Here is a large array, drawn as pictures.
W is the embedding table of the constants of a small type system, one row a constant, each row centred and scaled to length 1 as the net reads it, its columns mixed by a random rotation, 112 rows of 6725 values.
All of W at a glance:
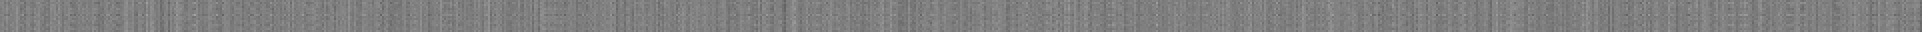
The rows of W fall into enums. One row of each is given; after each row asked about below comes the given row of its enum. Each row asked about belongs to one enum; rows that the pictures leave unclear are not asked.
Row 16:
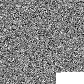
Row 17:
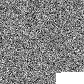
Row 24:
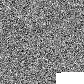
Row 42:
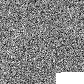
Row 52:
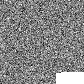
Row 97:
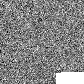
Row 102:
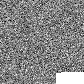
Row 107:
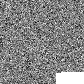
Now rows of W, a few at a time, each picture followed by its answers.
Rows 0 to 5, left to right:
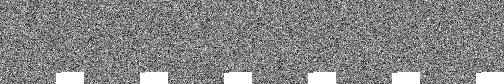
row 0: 17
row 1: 16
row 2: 97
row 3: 107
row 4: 107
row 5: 52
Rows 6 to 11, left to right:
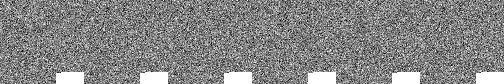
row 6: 24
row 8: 52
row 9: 17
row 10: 102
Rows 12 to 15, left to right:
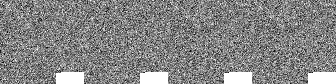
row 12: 97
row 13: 52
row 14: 24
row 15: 24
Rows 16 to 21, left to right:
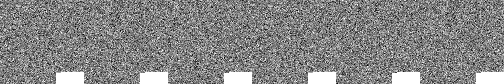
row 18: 107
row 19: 16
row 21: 17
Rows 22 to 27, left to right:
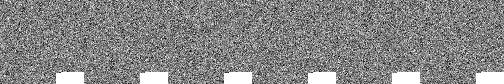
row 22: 52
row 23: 107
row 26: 17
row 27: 107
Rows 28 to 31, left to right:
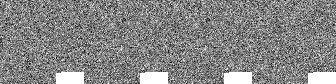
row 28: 107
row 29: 97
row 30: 97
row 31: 102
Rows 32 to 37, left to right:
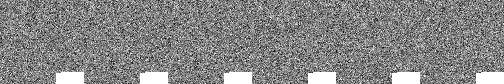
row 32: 17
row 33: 107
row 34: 107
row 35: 24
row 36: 97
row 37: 52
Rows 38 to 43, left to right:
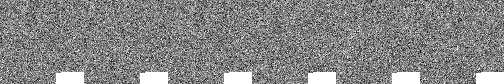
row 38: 17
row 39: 107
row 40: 17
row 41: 102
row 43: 97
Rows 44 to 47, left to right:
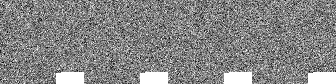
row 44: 97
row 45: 107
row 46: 17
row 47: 102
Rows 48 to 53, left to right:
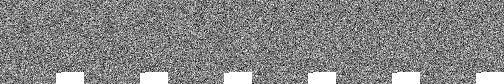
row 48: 102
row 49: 102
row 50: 17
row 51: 52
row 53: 52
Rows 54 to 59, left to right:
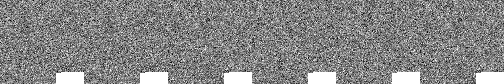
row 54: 102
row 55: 102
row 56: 97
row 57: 107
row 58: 17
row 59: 97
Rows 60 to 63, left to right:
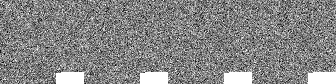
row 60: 97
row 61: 52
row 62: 17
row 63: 17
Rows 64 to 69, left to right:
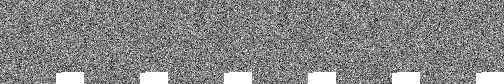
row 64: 102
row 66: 17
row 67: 17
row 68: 97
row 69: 52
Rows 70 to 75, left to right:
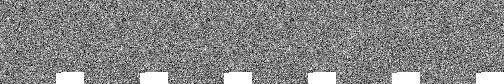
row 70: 52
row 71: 97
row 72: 97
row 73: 97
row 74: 42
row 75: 102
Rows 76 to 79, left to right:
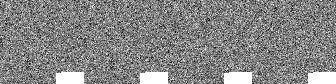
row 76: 107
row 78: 97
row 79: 52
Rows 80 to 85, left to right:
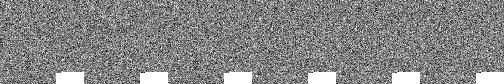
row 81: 24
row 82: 107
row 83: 52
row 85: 52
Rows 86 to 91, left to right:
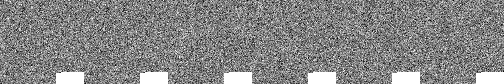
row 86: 52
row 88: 42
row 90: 17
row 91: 102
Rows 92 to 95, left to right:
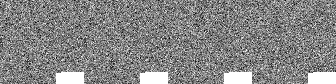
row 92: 107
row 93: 107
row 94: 17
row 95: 102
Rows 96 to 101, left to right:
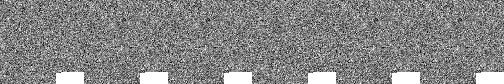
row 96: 52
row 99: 102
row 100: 97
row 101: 97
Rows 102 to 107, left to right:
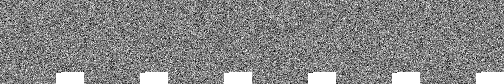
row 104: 17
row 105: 24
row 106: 52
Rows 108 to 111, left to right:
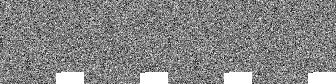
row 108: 107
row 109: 102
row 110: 107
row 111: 52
